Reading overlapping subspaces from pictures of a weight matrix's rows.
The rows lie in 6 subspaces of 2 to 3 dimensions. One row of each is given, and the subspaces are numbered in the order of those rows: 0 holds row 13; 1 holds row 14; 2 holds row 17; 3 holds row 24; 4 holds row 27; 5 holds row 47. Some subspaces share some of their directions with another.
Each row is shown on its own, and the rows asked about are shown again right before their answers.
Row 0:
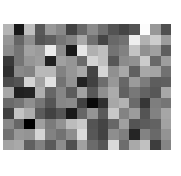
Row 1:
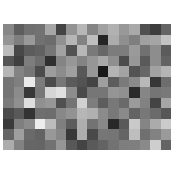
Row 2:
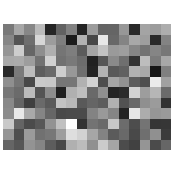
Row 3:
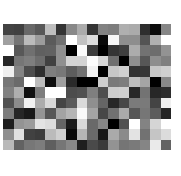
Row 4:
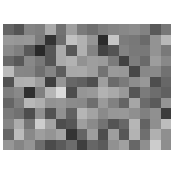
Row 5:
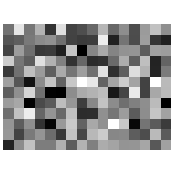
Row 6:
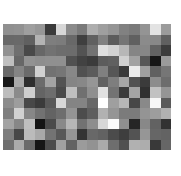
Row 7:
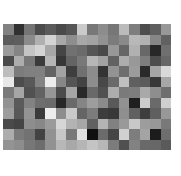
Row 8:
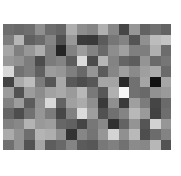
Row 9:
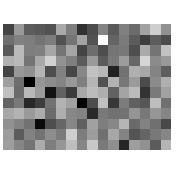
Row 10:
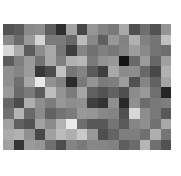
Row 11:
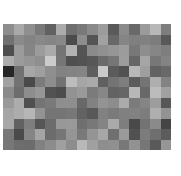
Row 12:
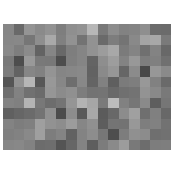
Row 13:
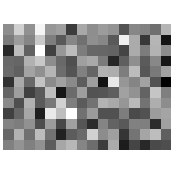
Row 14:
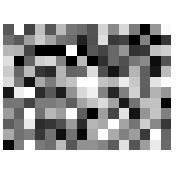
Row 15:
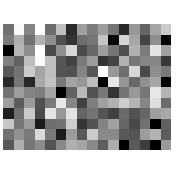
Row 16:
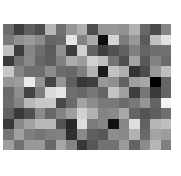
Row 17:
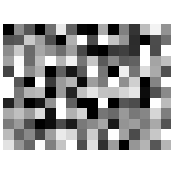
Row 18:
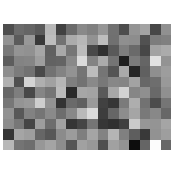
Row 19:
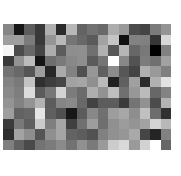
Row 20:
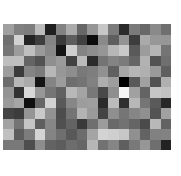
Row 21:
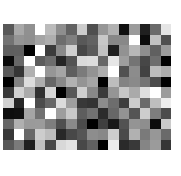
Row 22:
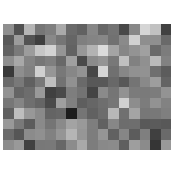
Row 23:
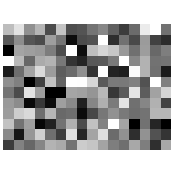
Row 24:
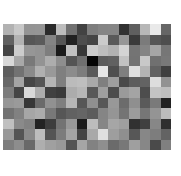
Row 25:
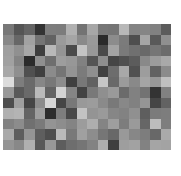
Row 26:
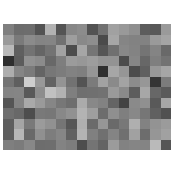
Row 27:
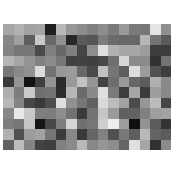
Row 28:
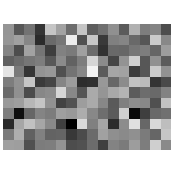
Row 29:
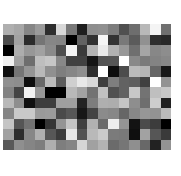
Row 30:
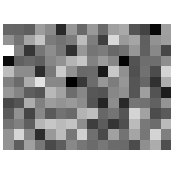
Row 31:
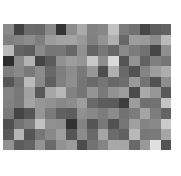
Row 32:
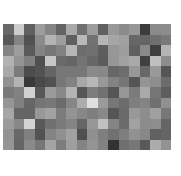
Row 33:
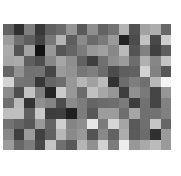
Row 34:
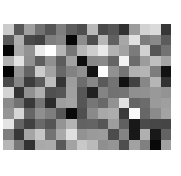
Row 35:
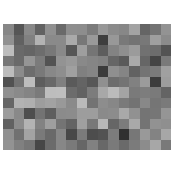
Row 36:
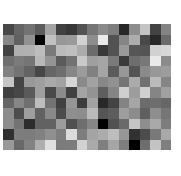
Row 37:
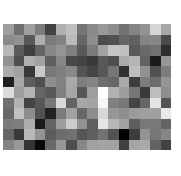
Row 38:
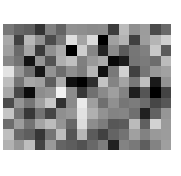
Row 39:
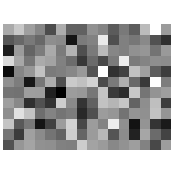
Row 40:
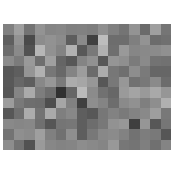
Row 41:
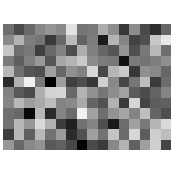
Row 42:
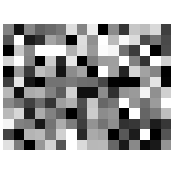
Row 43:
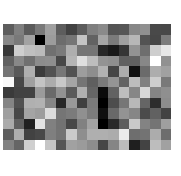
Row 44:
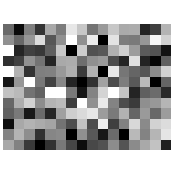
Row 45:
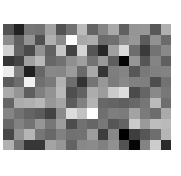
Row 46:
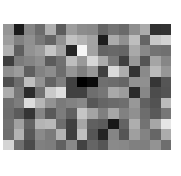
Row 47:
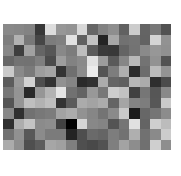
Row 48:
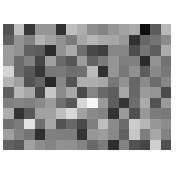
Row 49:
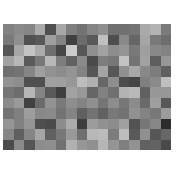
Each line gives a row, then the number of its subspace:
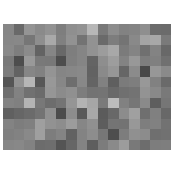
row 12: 2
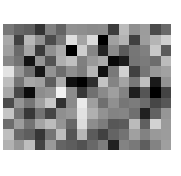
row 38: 0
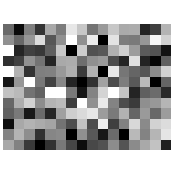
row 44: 4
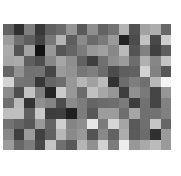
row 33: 0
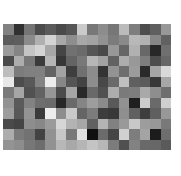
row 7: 3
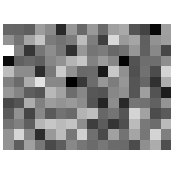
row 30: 5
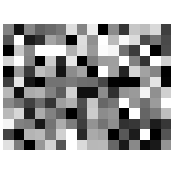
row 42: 1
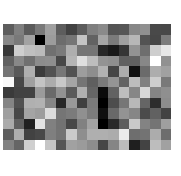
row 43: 4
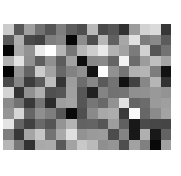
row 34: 1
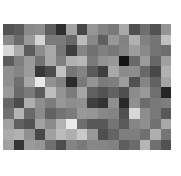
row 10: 5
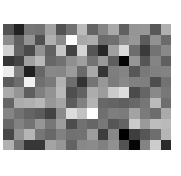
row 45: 4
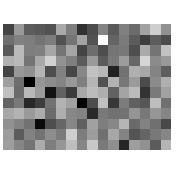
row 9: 2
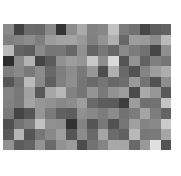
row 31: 0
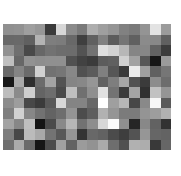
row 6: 4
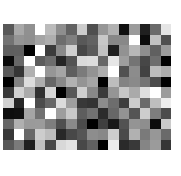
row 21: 0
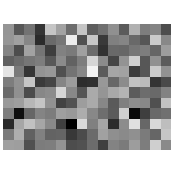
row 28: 5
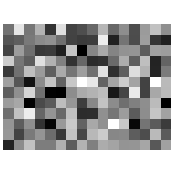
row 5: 1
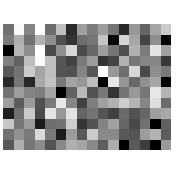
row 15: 0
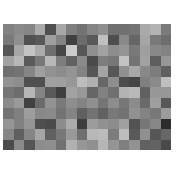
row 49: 3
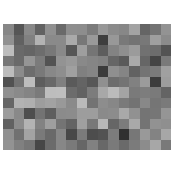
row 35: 4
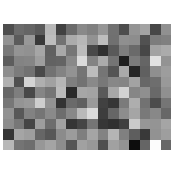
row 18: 4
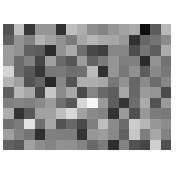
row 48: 1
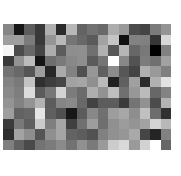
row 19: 0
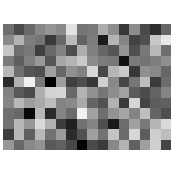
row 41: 3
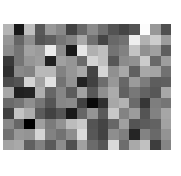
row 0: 1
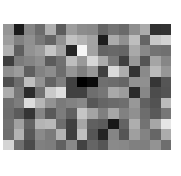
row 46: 1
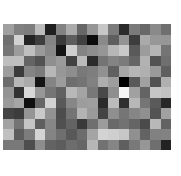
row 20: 3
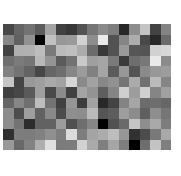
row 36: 4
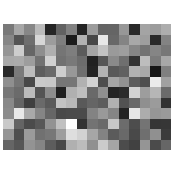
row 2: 5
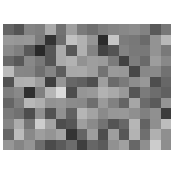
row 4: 3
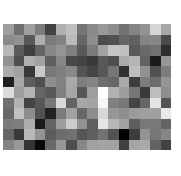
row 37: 4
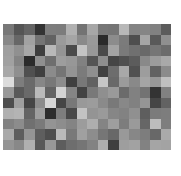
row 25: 0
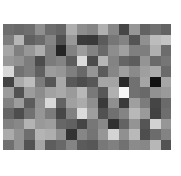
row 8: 3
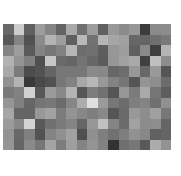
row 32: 1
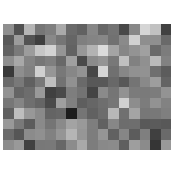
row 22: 1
